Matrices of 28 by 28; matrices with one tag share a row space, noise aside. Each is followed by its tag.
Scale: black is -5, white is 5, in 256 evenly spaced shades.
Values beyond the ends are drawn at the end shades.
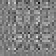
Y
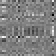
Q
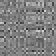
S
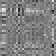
Q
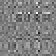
Y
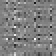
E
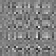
Y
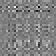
Y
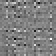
E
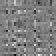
E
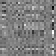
Q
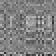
S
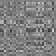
S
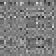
S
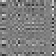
Q
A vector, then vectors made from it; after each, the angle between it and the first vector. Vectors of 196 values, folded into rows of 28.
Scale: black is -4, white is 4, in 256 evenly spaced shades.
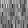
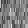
partly opposed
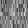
partly opposed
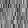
partly opposed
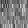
nearly opposite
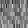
nearly opposite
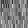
nearly opposite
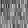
nearly opposite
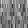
nearly parallel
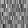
partly aligned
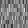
orthogonal
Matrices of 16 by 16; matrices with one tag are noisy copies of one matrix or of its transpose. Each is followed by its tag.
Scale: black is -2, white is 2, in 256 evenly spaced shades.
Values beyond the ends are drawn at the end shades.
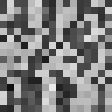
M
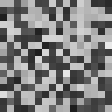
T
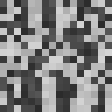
M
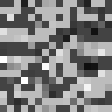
M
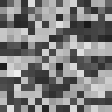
M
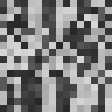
M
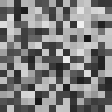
T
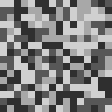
T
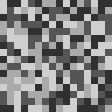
T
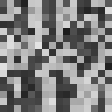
M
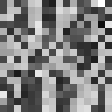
M
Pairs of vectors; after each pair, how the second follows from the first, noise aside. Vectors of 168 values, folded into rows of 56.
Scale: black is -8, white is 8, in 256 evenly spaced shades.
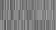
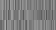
negated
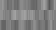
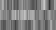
scaled up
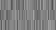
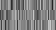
scaled up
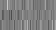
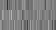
negated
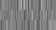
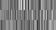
scaled up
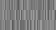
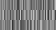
scaled up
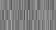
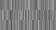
negated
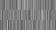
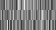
scaled up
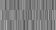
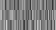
scaled up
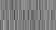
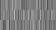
negated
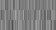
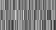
scaled up
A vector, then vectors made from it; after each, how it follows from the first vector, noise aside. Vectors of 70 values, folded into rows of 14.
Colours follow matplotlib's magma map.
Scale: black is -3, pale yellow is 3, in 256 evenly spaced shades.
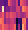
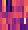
reversed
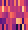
sign-scrambled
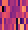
sign-scrambled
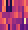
reversed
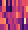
reversed
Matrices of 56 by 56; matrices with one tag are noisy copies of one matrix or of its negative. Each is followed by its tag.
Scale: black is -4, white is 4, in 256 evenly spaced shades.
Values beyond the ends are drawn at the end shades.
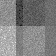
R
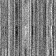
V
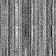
V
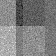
R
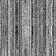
V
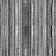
V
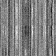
V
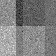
R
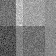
R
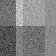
R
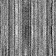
V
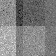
R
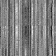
V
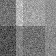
R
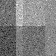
R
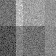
R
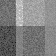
R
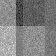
R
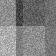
R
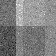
R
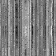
V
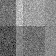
R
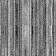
V
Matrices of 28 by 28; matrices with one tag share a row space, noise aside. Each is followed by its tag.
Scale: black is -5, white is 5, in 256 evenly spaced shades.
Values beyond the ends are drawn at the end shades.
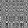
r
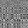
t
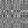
t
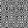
r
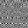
t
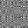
t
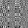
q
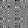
q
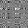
q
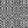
t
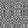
t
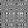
r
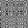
r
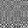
t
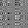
q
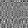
t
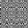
r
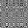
r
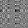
q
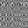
t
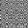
r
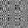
q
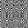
r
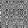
r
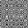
r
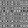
t
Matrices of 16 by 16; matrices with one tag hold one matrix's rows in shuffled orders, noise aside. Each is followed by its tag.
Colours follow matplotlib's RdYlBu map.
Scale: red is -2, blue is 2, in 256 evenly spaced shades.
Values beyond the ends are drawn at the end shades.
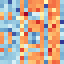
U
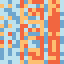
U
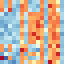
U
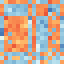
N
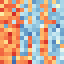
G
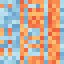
U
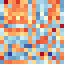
N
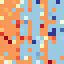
G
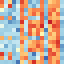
U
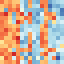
G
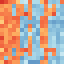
G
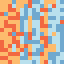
G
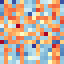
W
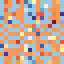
W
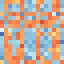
W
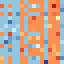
U
